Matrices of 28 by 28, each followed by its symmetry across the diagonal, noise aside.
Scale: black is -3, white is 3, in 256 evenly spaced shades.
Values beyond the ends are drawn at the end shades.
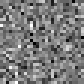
neither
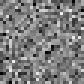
symmetric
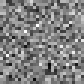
neither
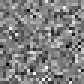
antisymmetric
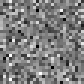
neither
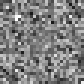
symmetric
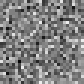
symmetric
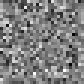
antisymmetric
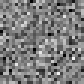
symmetric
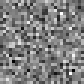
antisymmetric
